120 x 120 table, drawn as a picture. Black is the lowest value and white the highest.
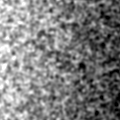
Grain: blotchy. Odd rows or columns: none. Lone odd cells: none. Slope: up to the left. Average level on the scale: 50%.
